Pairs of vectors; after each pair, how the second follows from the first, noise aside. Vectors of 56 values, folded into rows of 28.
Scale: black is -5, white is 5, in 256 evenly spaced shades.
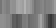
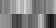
scaled up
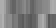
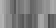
copied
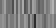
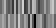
scaled up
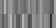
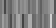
negated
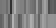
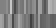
negated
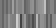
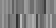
negated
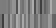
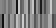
scaled up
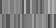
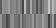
copied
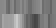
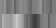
copied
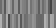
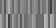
copied
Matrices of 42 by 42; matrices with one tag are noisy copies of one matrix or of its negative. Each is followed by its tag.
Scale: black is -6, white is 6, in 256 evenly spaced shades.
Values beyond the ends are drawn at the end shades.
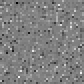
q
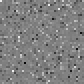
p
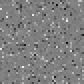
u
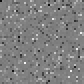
p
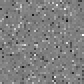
u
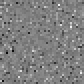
q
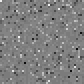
p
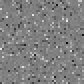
u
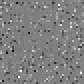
q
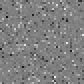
u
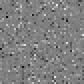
u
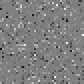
u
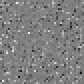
q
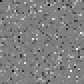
p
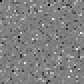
p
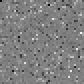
p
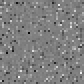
q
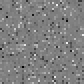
u
